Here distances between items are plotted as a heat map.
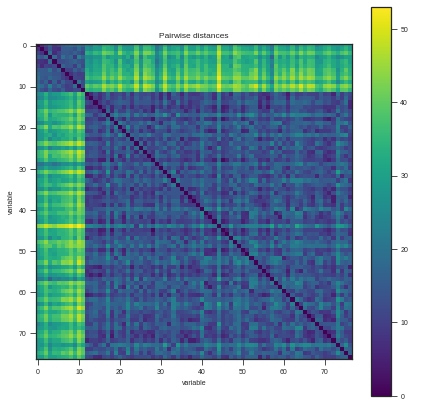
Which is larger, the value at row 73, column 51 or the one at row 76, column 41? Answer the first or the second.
the first
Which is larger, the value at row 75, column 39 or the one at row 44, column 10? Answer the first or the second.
the second
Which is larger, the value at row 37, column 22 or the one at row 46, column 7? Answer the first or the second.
the second
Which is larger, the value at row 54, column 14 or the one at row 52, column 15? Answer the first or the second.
the second
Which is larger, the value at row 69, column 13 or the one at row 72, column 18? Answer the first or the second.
the first
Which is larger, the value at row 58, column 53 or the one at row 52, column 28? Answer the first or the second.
the first
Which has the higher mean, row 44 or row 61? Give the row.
44
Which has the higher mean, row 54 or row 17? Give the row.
17
